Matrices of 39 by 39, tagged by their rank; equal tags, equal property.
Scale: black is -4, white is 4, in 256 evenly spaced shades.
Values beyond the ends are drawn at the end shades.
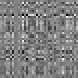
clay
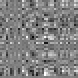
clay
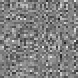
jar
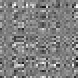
clay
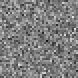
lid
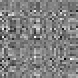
jar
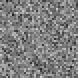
lid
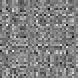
jar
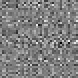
jar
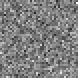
lid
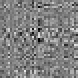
jar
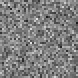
lid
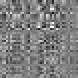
clay
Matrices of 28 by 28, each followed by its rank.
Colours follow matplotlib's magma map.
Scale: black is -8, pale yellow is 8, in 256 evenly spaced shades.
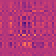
two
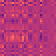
two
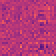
five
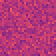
full rank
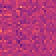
five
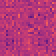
five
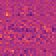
five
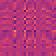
two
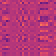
two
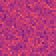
full rank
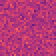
full rank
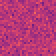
full rank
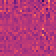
five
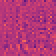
five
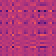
two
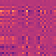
two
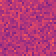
full rank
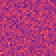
full rank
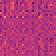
five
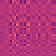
two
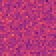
full rank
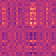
two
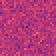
full rank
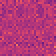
five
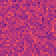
full rank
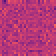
five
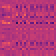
two
